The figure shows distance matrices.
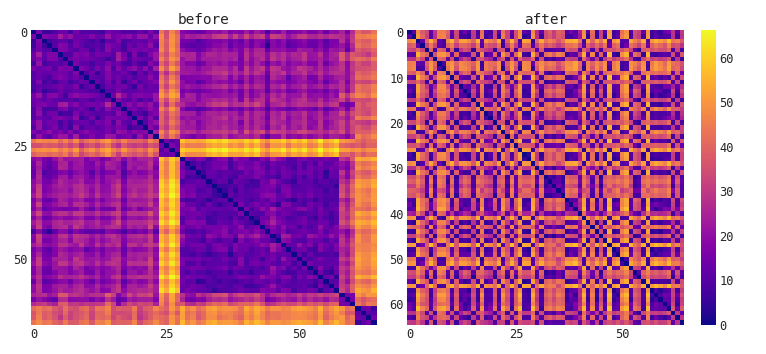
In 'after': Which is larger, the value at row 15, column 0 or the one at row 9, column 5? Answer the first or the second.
the second
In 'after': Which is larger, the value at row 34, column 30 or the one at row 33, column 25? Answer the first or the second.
the second
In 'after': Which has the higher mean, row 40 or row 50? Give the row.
50
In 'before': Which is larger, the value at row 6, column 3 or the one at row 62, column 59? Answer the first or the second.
the second
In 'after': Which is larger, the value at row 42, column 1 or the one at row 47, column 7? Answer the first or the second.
the second
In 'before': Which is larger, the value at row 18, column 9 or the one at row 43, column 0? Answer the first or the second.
the second
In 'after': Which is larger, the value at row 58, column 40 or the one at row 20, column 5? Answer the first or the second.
the second
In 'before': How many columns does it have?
65
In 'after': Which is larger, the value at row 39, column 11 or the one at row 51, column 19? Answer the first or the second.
the second
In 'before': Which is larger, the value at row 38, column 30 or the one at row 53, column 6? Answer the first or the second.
the second
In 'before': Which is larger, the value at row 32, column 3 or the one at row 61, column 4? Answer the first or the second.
the second
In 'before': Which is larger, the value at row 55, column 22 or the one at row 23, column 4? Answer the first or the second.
the first
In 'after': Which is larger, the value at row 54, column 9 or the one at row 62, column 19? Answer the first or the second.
the second
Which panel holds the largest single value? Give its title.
before
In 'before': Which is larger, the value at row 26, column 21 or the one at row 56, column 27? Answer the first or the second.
the second
